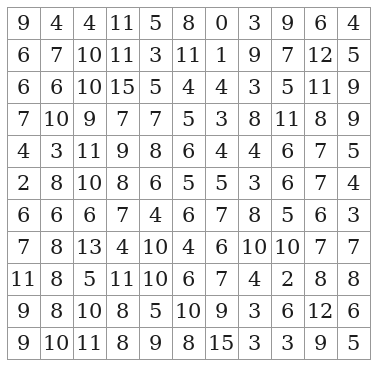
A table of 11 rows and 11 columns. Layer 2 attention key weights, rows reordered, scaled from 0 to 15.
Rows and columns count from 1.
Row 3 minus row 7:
0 0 4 8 1 -2 -3 -5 0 5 6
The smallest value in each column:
2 3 4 4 3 4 0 3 2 6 3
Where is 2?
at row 6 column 1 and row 9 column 9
